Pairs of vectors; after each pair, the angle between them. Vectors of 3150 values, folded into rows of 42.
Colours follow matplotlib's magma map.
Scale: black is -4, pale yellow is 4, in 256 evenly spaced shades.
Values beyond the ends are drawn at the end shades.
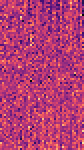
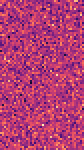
partly aligned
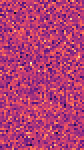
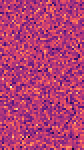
partly opposed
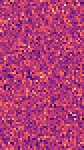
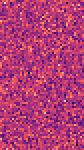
partly aligned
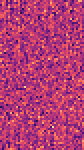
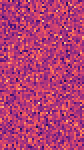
partly opposed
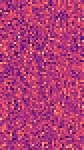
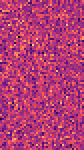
nearly opposite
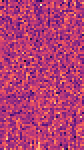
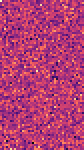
partly aligned
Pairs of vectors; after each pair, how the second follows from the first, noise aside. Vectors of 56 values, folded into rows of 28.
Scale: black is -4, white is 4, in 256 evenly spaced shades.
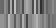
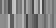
sign-scrambled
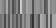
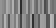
sign-scrambled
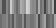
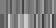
wrapped around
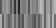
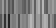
wrapped around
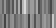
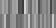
sign-scrambled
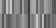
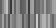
sign-scrambled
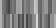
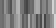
wrapped around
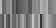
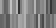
wrapped around
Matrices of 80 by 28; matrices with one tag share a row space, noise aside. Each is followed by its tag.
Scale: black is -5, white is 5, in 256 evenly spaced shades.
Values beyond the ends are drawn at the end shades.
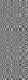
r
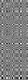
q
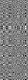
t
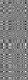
t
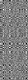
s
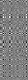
s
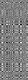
q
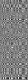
r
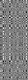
s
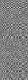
r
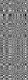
t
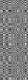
t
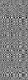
r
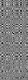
q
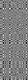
s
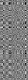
t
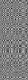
r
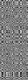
q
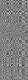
r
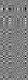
t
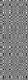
s
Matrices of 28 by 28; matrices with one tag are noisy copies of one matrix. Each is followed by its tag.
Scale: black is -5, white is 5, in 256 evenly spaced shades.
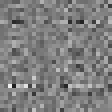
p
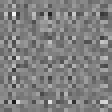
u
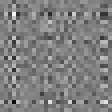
u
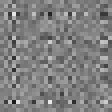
u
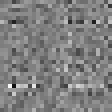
p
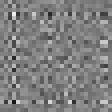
u
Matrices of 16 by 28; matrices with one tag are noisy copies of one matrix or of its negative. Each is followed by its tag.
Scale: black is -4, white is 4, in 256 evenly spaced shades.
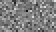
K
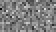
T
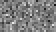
T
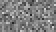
T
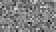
K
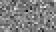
K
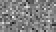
T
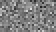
K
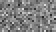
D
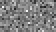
K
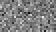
D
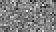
K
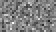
T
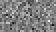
T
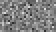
T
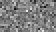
K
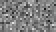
T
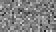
D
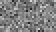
K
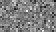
K
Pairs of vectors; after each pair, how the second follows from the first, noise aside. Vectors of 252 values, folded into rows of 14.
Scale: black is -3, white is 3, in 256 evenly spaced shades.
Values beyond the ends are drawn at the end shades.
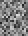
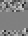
partly zeroed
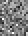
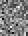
negated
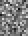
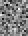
negated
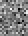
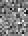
negated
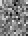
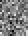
reversed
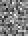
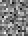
negated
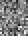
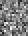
wrapped around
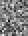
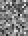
reversed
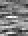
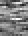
reversed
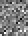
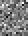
reversed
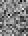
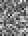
negated
